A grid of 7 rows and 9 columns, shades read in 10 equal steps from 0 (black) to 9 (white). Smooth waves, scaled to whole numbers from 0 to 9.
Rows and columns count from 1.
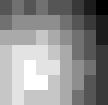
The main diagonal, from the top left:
3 5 6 8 8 6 4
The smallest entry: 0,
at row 1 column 9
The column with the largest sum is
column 4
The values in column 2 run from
4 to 8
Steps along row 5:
up up down same down down down down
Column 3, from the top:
3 5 6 8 9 9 7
